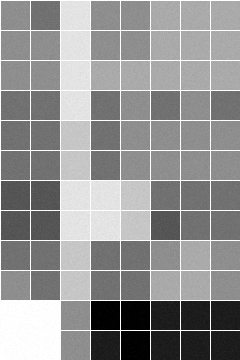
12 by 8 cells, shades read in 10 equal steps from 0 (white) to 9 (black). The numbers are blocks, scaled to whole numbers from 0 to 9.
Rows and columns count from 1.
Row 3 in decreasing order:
4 4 3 3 3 3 3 1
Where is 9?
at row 11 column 4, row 11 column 5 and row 12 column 5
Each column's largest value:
6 6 4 9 9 8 8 8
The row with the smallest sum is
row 3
